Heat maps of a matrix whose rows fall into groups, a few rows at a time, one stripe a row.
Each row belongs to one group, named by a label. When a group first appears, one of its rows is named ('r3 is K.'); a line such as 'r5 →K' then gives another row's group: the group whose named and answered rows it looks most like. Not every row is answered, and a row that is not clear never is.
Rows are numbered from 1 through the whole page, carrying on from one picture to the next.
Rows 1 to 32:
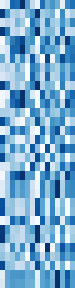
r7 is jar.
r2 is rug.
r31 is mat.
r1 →mat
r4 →rug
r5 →mat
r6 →mat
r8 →jar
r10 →rug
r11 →mat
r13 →jar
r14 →rug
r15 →mat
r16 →rug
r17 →jar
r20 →mat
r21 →mat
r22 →mat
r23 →rug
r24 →rug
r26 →rug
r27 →rug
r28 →jar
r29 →jar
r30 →rug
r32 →mat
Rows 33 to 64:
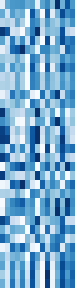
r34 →jar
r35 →jar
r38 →mat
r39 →jar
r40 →jar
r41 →jar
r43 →mat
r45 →rug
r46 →rug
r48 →rug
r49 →jar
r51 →mat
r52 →rug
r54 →jar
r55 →mat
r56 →mat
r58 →jar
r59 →rug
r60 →mat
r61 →jar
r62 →jar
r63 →jar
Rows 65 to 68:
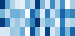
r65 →rug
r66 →jar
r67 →rug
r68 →jar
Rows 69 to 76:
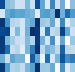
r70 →mat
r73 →rug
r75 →jar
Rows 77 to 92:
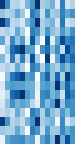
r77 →rug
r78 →jar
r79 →rug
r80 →jar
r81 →jar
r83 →jar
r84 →jar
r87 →mat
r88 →mat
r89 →jar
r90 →rug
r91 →jar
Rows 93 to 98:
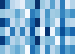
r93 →rug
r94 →jar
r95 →rug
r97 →rug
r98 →jar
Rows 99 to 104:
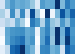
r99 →mat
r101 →jar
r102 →mat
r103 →mat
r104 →mat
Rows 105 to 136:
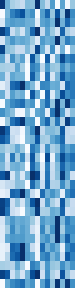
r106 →mat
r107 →mat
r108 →rug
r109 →mat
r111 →jar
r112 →jar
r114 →mat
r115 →jar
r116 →mat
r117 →rug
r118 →mat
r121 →jar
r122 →jar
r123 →jar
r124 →rug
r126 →mat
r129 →mat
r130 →mat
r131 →mat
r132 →mat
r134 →jar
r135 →rug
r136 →mat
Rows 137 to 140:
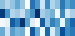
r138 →rug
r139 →mat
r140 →jar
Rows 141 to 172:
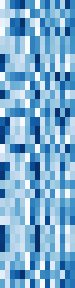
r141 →mat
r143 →mat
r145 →jar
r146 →jar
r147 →rug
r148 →rug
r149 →mat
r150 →jar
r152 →jar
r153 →mat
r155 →rug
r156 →rug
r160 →rug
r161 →jar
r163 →jar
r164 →jar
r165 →jar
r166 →rug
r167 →rug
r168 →rug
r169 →jar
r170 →jar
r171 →mat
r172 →jar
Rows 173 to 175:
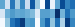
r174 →mat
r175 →mat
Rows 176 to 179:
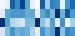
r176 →mat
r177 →mat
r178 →rug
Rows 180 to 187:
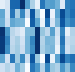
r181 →jar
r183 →rug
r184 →rug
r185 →rug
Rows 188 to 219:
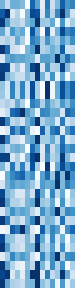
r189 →rug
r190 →rug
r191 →jar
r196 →rug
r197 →jar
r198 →jar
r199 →jar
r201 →rug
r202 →mat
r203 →rug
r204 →jar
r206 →jar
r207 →mat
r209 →rug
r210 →rug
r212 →rug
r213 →mat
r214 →rug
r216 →mat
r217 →rug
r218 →rug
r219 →rug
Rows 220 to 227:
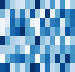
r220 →rug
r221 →jar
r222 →mat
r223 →mat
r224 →rug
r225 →jar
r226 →mat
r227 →rug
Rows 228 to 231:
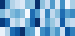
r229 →jar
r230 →rug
